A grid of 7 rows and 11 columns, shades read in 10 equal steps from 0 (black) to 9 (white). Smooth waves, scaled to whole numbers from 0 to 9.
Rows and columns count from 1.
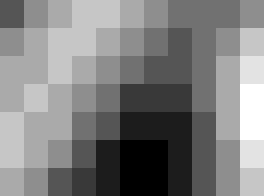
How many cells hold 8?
2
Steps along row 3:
same up down down down down same up up up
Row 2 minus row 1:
2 1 1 0 -1 -1 -1 -1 0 1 2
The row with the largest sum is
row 2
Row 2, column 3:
7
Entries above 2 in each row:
11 11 11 8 8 7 6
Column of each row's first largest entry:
4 3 11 11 11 11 11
